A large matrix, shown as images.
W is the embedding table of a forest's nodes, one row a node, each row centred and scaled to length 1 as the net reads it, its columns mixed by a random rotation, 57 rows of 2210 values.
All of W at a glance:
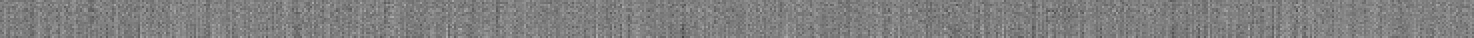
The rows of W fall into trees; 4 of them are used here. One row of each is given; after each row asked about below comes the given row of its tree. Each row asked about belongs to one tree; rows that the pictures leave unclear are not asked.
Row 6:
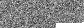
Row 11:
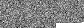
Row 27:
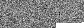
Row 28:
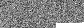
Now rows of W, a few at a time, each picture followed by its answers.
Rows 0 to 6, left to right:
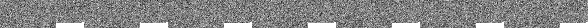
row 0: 27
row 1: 28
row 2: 11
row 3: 28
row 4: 11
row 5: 11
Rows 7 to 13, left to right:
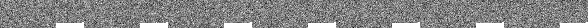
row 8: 6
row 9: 27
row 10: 11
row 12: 28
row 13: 28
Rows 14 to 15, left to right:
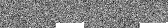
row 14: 11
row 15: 28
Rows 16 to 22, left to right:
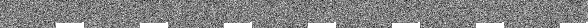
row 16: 28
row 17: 28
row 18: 11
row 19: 27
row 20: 27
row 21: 27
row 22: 6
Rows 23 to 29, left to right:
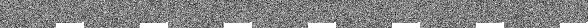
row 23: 11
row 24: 6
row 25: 28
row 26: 28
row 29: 11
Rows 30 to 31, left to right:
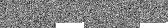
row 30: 28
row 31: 27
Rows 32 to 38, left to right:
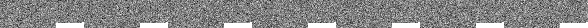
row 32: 28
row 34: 28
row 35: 11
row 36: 27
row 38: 6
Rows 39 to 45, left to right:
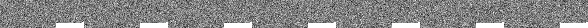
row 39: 11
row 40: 27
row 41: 11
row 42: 27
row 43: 27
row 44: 27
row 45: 28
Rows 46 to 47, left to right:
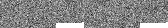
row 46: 6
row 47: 27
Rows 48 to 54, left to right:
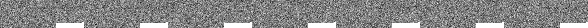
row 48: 27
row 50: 28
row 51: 11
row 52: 27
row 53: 6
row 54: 27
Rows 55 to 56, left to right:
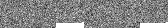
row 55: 27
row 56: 27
